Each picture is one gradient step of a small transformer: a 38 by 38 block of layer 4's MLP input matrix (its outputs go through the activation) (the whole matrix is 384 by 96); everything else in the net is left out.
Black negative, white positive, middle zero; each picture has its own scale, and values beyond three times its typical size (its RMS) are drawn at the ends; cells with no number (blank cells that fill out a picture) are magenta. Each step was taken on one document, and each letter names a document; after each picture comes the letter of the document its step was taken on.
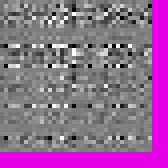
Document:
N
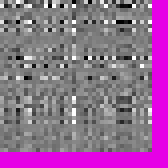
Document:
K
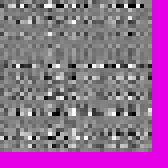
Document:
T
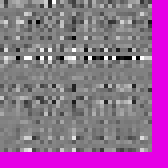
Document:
K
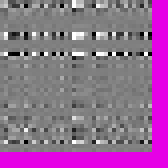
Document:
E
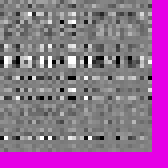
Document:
K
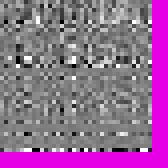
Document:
K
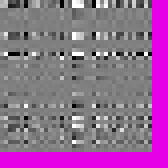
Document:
E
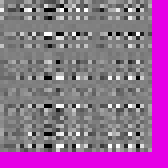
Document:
T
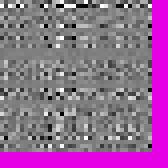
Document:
T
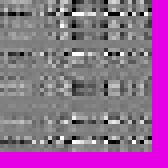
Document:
N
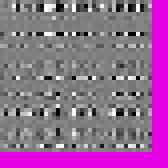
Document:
T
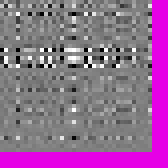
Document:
K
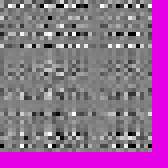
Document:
T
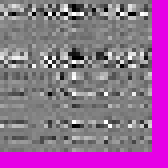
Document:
N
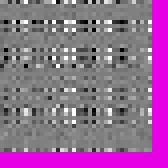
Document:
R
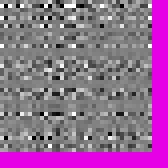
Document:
T
